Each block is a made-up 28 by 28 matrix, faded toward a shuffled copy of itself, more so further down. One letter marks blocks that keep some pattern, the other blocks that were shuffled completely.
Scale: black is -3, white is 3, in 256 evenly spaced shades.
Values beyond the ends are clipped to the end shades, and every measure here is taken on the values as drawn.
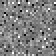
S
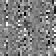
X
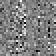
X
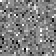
S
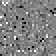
S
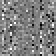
X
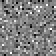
S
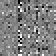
X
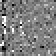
X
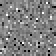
S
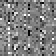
X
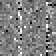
X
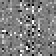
X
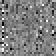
X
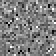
S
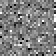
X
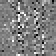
X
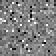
S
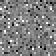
S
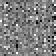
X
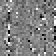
X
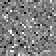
S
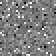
S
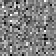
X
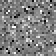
S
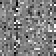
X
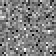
S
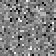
S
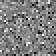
S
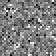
S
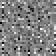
X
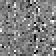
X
